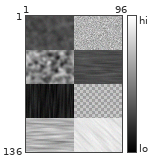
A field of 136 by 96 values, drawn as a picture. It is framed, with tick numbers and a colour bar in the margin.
It is made of 4 by 2 panels. Panel 1,1: low, blotchy, faint in contrast. Panel 1,2: high, fine-grained. Panel 2,1: middling, blotchy, strong in contrast. Panel 2,2: low, streaked across, faint in contrast. Panel 3,1: very low, streaked downward, faint in contrast. Panel 3,2: high, checkered. Panel 4,1: high, streaked across. Panel 4,2: very high, slanting down to the right, faint in contrast.
